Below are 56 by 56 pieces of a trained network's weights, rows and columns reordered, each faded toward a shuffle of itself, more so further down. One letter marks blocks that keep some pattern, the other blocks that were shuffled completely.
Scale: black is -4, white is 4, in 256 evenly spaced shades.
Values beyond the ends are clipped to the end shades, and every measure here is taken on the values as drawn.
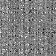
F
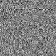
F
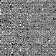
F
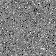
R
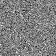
R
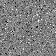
R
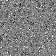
R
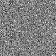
F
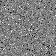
R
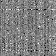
F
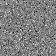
R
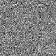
F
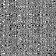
F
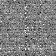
F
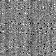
F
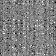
F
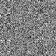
F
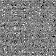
F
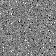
R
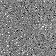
R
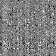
F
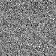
F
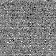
F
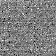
F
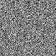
F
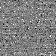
F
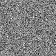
R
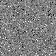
R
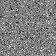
R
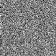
F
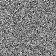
R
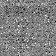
F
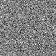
F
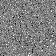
R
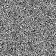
R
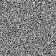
F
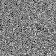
F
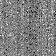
F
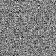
F
